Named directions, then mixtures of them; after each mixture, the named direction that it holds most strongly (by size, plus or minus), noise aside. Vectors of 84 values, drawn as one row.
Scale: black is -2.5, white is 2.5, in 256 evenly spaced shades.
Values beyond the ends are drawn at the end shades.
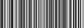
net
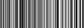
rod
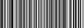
net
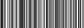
net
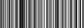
rod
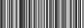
net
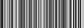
net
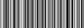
net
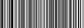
net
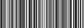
net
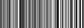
rod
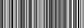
net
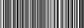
net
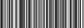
net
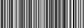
net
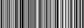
rod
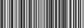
net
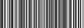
net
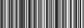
net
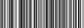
net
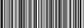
net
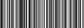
net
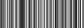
net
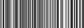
rod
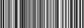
rod
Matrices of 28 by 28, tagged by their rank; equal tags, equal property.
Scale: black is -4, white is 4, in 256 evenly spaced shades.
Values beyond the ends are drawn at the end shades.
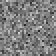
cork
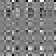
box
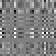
box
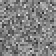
cork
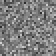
cork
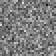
cork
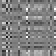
box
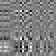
box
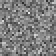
cork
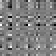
box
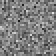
cork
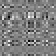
box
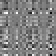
box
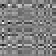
box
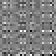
box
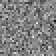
cork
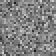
cork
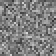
cork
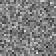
cork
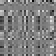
box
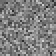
cork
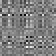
box
